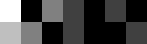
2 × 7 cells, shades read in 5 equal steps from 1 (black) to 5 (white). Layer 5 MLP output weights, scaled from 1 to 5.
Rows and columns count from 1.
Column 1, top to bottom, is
5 4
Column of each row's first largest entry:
1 1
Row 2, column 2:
3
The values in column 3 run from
1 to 3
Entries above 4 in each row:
1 0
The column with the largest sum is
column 1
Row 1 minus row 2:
1 -2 2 0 0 1 -1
